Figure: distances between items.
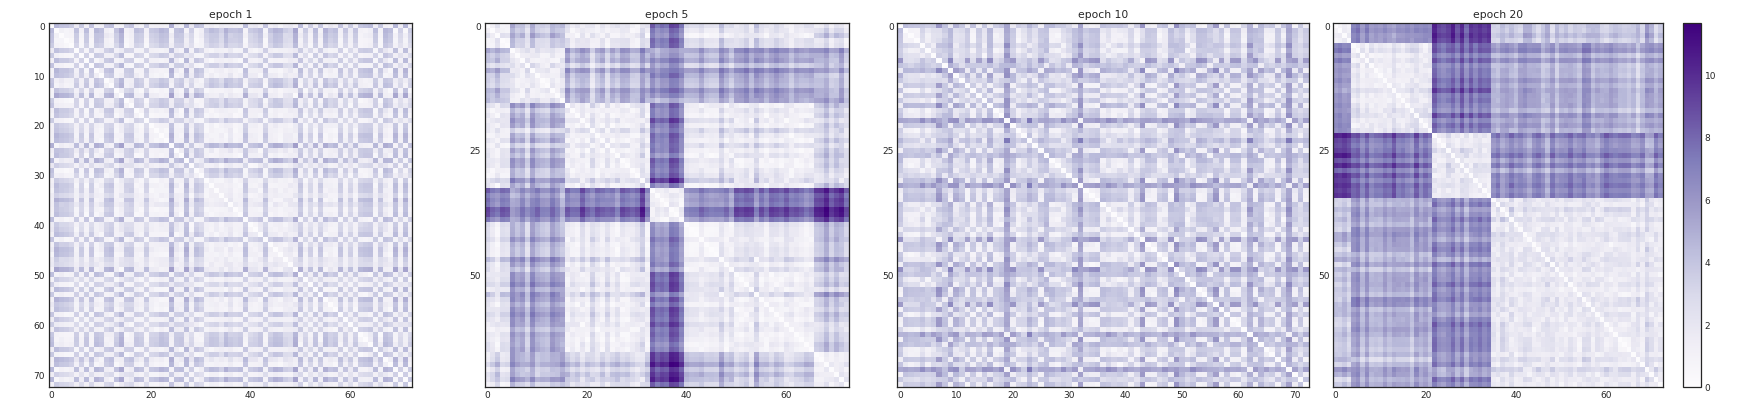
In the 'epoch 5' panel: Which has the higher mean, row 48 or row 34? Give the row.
34
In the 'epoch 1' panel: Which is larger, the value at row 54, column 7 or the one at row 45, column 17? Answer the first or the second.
the first
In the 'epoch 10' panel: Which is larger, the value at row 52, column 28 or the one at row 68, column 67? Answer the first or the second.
the second
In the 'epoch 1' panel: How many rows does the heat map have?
73
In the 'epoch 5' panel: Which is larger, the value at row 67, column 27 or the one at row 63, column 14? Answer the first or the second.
the second
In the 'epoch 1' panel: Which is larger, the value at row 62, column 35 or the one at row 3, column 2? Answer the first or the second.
the first
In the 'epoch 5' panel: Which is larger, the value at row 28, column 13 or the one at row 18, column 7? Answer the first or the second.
the first
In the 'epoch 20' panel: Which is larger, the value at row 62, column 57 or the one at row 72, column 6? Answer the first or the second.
the second
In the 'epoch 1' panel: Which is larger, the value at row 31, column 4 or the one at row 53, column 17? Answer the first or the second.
the first
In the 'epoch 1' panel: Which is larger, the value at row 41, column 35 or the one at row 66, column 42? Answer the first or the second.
the second
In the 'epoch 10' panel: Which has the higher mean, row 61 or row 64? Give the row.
64
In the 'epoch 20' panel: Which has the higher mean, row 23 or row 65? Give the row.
23
